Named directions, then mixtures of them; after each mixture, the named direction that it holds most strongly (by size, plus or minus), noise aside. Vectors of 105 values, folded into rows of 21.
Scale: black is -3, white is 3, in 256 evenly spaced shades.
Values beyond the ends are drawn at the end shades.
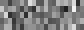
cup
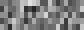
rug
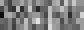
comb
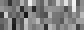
cup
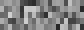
rug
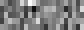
rug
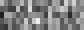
comb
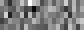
rug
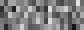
cup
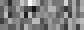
rug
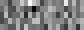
rug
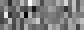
cup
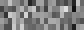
cup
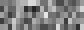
rug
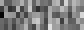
comb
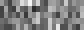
comb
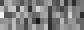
comb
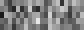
comb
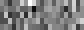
cup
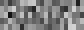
cup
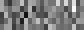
cup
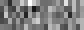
comb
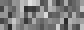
rug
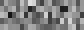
cup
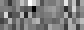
cup
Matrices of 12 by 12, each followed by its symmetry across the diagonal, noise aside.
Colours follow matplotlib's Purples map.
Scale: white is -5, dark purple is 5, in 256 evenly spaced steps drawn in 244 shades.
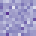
antisymmetric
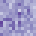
neither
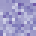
antisymmetric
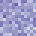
symmetric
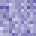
neither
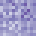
antisymmetric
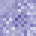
symmetric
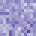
neither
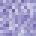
neither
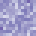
symmetric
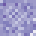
symmetric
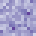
symmetric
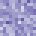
antisymmetric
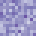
symmetric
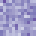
antisymmetric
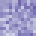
antisymmetric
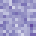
neither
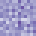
antisymmetric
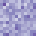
symmetric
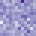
antisymmetric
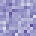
symmetric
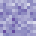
neither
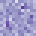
neither
